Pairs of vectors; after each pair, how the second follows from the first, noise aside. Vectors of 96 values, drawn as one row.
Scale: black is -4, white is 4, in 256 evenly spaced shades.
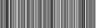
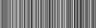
shuffled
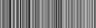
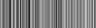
copied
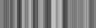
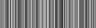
shuffled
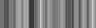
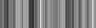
copied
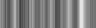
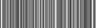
shuffled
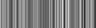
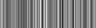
wrapped around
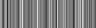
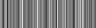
copied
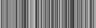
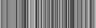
copied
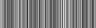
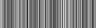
copied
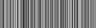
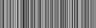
copied
